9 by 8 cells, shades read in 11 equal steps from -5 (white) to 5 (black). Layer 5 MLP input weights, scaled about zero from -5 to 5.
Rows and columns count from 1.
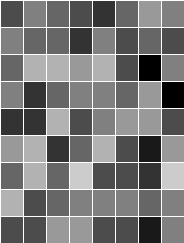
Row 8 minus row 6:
-1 4 -2 -1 2 -2 -3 1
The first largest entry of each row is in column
5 4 7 8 1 7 7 2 7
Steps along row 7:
down up down up same up down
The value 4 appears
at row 6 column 7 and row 9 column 7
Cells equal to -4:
0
